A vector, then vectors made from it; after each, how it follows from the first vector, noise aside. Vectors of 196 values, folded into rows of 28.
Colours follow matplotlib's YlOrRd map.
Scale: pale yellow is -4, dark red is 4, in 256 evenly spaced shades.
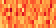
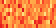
negated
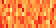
negated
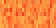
shrunk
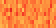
shrunk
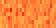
shrunk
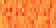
shrunk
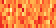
negated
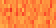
shrunk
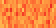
shrunk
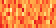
negated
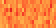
shrunk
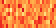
negated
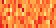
negated
